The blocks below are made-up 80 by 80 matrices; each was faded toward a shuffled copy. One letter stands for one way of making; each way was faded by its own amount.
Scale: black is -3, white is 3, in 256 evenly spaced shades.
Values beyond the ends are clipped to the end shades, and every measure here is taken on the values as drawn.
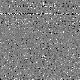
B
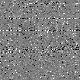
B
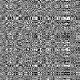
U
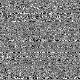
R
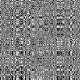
U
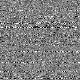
R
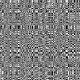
U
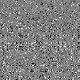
B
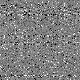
B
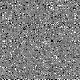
B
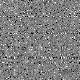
B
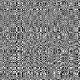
U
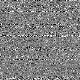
R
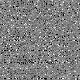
B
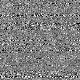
R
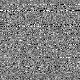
R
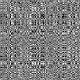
U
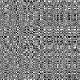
U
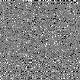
B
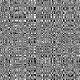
U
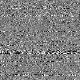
R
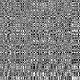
U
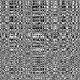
U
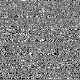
R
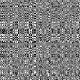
U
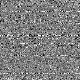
R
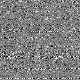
R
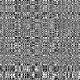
U
